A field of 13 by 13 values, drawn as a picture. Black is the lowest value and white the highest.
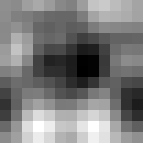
The ninth with the lowest average is the centre. The values follow a bell shape. No lone cell stands out from its neighbours.
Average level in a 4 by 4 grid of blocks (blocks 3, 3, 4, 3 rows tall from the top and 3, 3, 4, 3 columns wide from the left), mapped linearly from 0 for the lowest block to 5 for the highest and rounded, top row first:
3233
3102
2111
3552
